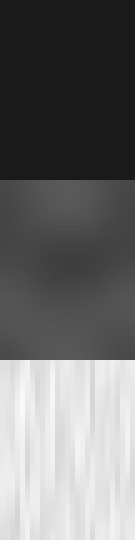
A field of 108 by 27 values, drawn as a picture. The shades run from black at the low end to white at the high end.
The table splits into 3 rows of 1 panel. Panel 1,1: very low, flat. Panel 2,1: low, smooth, faint in contrast. Panel 3,1: very high, streaked downward, faint in contrast.
